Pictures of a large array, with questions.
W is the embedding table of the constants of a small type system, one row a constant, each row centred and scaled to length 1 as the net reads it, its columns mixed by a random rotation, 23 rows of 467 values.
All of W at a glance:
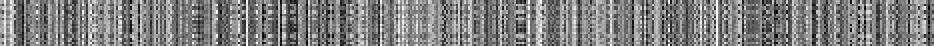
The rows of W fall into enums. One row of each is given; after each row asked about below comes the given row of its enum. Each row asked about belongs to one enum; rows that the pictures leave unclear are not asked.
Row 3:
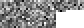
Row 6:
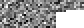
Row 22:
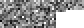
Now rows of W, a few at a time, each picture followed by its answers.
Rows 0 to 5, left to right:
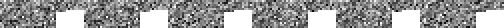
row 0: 22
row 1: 22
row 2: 6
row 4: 3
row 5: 6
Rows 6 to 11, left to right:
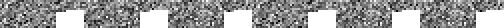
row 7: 22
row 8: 3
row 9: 6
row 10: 3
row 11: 3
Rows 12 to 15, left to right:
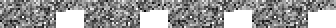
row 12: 22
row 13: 3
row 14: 22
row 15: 22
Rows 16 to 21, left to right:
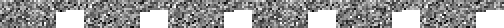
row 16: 3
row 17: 6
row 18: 6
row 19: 3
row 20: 22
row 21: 6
